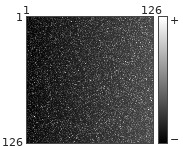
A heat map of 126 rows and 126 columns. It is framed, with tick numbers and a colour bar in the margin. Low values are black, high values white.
The grain is fine, like static. There are no regular stripes. On average the colour sits 20% of the way up the scale. The field climbs toward the right. No single row or column stands out from its neighbours.
